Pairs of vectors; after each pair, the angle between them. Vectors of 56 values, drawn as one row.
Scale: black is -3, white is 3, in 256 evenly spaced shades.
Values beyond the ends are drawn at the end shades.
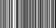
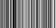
nearly opposite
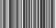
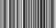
nearly parallel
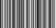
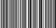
partly opposed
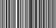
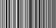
nearly parallel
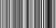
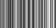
partly opposed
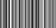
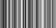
partly aligned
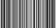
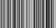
partly aligned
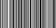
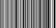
orthogonal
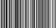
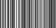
nearly opposite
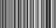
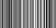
partly aligned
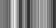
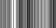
nearly parallel
